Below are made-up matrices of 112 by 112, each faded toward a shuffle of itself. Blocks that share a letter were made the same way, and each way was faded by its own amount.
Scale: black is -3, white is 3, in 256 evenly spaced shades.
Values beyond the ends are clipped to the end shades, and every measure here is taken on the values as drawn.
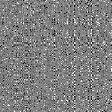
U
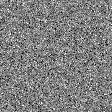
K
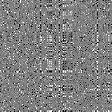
U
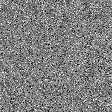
K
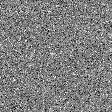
K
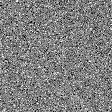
K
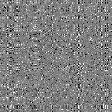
U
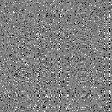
U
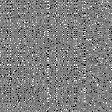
U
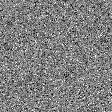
K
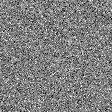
K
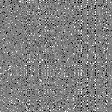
U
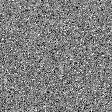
K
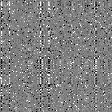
U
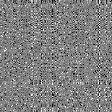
U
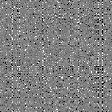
U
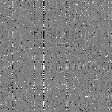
U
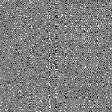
U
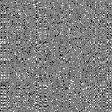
U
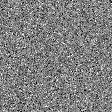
K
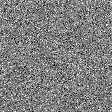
K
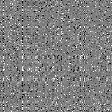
U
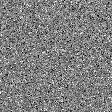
K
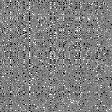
U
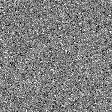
K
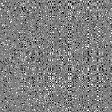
U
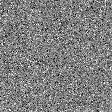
K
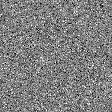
K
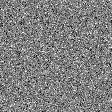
K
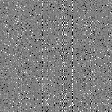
U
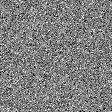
K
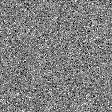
K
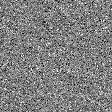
K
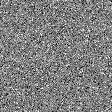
K
